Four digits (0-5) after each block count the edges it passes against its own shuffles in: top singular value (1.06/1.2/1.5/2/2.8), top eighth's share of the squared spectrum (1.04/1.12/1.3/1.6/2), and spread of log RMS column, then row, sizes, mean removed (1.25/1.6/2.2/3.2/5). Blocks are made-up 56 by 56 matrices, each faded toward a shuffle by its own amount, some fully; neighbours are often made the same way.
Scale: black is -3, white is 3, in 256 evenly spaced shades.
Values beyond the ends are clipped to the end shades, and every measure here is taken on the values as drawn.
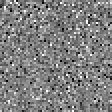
0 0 0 0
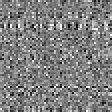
4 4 2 3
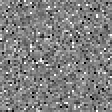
1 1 0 0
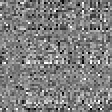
4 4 2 3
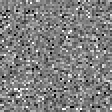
2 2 1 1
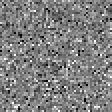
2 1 0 0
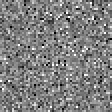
2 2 0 0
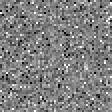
0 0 0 0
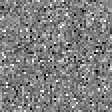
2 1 0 0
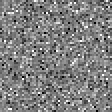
0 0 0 0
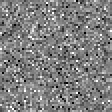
1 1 0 0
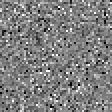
1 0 0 0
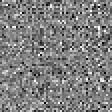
3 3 1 2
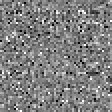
3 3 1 2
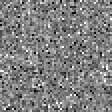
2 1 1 0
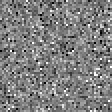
0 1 1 0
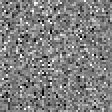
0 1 2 0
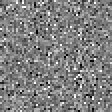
0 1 1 0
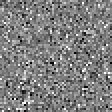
0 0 1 0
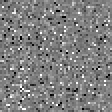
2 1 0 0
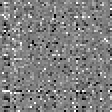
3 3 2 2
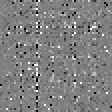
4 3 2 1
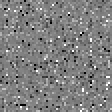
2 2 1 0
